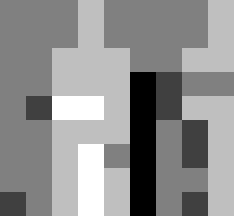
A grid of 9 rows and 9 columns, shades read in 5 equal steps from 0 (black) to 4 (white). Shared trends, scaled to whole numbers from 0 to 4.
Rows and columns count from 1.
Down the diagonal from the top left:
2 2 3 3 3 0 2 2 3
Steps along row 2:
same same up down same same same up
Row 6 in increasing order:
0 1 2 2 2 3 3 3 3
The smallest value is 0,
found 6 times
